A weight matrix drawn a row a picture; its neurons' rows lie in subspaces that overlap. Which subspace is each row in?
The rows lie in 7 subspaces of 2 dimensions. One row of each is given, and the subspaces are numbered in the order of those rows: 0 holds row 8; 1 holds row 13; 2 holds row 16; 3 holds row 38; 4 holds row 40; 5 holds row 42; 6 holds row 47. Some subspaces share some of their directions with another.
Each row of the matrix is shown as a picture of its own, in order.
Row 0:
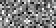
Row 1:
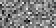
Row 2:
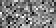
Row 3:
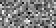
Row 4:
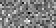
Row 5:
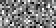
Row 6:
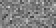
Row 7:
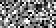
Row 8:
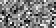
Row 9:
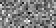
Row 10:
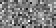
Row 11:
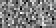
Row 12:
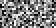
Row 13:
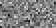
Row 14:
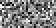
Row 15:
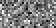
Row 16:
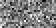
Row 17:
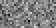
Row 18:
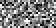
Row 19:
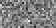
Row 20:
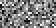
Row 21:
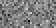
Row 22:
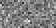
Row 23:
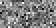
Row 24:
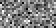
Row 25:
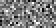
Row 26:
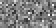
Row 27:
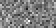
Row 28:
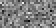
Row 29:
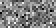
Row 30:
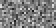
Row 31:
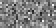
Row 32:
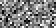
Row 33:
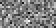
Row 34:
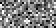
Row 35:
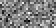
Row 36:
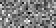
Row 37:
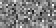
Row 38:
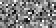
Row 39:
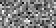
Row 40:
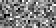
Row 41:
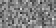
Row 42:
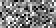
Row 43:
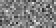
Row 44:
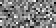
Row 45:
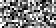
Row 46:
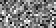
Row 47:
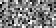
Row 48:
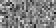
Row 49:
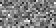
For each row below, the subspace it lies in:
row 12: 3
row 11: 6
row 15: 4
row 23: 5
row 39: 2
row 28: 5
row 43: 1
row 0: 1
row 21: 4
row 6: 4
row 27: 5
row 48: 0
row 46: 0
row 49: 1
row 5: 1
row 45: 2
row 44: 1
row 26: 3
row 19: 0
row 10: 6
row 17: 4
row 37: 3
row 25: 1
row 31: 3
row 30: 3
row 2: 5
